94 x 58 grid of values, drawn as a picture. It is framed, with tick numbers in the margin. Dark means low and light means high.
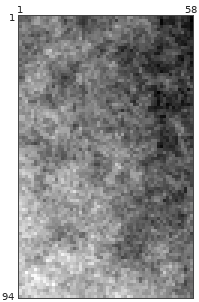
Values rise toward the bottom left. There are no regular stripes. The ninth with the highest average is the bottom left. The ninth with the lowest average is the top right. The field is mottled with small blotches.
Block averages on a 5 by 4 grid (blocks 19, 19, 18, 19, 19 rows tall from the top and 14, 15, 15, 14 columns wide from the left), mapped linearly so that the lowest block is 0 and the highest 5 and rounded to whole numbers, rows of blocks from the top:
3 2 1 0 | 3 2 1 0 | 3 3 2 1 | 4 4 2 1 | 5 4 3 3
